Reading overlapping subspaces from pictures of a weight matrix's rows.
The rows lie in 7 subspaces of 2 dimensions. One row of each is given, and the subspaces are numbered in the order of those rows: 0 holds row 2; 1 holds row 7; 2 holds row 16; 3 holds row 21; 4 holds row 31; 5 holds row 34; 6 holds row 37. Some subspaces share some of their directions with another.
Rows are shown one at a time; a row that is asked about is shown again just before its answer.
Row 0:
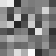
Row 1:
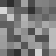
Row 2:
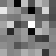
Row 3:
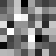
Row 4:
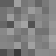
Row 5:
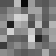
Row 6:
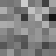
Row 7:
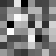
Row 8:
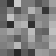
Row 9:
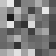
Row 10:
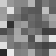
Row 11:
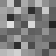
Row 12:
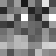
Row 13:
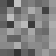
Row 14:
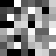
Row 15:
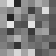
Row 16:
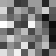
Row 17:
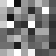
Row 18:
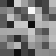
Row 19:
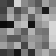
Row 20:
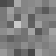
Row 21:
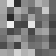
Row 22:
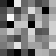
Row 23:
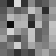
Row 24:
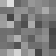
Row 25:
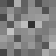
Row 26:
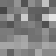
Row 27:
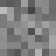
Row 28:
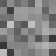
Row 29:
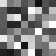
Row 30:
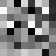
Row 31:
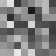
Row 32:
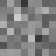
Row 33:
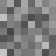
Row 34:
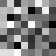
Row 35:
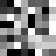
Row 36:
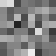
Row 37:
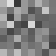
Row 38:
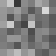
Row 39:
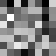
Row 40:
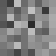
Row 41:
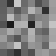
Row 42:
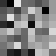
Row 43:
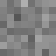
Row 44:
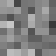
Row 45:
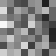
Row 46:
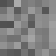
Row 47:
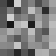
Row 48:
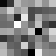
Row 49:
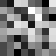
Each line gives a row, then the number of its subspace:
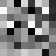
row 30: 0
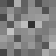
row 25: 6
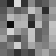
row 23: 1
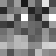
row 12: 4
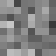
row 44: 6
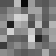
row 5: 1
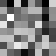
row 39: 2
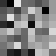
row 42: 3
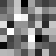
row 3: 1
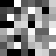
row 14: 3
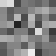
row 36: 5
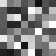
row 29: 5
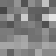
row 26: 4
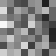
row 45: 2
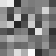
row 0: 5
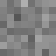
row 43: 1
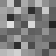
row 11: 5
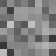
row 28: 3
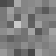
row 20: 5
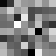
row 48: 5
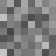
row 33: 6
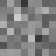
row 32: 1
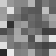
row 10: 3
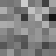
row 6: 4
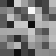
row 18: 4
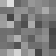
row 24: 0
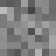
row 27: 0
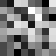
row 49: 4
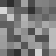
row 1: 0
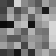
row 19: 2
